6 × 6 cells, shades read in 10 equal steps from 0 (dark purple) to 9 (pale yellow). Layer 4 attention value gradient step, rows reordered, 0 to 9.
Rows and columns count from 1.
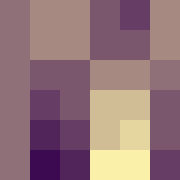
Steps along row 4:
down up up same down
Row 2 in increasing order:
3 3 4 5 5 5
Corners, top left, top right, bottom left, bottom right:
4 5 4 2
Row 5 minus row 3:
0 -2 -1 2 3 -1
